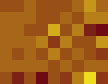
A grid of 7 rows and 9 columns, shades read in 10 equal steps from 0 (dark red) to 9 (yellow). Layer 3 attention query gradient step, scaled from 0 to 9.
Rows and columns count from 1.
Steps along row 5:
down up down up down up down down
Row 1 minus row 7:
0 2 1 3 0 1 -1 -3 2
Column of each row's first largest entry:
8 8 5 9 5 1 8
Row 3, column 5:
7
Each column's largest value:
4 4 4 5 7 5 5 9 6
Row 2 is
4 4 4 3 3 4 3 5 5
